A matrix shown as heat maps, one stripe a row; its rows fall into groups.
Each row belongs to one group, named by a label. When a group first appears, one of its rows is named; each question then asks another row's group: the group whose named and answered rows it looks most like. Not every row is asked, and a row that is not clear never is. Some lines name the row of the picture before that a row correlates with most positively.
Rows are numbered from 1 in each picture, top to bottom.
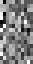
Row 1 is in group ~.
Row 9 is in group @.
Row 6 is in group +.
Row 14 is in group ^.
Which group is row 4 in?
~
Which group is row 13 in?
~
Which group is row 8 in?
^
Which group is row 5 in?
^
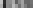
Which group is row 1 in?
~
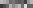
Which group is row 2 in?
+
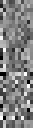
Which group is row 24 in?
+
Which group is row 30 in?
~
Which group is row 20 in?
~
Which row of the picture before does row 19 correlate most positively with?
2
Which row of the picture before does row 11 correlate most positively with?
1
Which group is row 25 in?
~
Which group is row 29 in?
^
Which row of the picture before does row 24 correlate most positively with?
2
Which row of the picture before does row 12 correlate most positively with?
1
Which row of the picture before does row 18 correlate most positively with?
1
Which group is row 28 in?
@
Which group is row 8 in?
^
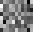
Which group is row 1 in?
@
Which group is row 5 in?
^
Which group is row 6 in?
~
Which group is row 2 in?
^
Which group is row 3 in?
^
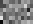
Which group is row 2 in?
+
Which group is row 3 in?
@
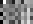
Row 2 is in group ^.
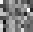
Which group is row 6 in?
~
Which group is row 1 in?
^
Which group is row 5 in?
+
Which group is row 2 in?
+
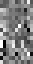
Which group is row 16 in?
^
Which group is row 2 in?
+
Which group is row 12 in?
~
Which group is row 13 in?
+
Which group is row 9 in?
^
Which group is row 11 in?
~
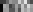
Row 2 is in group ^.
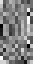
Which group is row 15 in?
^
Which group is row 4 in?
@
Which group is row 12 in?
@
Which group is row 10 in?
+
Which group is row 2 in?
~
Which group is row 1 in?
^
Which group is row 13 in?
~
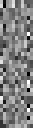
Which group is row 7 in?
~
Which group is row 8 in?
~
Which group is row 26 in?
~
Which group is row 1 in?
~
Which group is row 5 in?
@
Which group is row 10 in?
@
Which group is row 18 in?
~
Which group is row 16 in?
^
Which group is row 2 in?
~
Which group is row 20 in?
^
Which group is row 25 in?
^
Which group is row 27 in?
@
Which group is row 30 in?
@
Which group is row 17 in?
+
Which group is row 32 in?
+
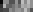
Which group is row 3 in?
+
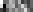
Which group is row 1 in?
^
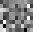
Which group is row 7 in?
~
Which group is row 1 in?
+
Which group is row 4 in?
~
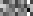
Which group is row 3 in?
@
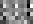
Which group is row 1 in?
@
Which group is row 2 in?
@
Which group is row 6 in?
+
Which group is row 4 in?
@
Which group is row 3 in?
+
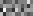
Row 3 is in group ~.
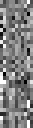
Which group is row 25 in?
^
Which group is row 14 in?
@
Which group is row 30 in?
^
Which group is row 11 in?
^
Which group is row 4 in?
@
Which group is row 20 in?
^
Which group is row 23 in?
^
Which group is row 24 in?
~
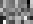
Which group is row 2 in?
@
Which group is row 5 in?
+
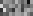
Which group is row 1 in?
@
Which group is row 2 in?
^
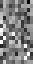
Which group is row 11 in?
^
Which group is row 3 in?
@
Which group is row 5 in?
~
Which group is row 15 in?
+
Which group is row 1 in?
@
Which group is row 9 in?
^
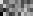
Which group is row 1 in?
^
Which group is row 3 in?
+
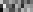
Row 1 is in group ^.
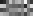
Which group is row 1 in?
+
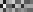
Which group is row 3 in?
~
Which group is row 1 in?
~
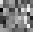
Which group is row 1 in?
^
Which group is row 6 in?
+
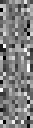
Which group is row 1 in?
+
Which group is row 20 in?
^
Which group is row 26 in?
@
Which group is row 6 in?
@
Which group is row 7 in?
@
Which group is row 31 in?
~
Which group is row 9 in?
@
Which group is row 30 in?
@
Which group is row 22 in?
@
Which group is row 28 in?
+
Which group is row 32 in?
@
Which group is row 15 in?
~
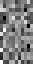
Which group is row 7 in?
@
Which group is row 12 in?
@
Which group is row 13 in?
^
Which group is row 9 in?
^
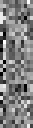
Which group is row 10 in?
+
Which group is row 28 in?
~
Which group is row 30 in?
+
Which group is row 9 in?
~
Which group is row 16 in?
~
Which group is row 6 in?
^
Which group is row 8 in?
+
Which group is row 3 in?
~
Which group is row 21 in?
+
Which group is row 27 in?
+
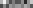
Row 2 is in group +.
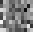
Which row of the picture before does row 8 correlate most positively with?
1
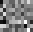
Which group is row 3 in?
~
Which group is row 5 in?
~
